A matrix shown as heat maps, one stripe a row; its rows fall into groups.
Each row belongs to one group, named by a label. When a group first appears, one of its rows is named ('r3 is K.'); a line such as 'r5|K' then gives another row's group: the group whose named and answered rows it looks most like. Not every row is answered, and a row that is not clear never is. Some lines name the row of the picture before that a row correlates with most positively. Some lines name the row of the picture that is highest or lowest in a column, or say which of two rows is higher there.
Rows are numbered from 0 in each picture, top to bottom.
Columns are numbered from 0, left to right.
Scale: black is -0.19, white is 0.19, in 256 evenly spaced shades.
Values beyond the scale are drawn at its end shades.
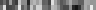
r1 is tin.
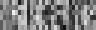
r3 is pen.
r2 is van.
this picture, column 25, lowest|0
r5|tin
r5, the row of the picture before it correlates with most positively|0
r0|van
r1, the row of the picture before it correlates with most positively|0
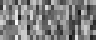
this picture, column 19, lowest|5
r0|tin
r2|van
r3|van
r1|van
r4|pen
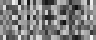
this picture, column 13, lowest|6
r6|pen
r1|tin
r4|tin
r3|van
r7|tin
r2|tin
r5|van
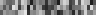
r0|pen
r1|van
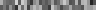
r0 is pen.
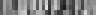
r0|tin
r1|tin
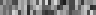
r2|van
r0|tin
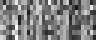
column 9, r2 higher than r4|No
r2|pen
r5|pen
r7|pen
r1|tin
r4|van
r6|van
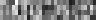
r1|van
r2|van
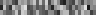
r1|van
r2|pen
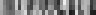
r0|pen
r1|pen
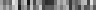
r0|van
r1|van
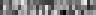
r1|van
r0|van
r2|tin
